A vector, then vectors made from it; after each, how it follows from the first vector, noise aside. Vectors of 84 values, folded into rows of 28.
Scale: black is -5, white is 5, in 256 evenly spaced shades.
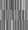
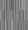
shrunk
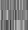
wrapped around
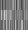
wrapped around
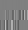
partly zeroed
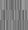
shrunk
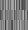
negated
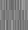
shrunk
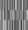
reversed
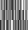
scaled up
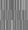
shrunk
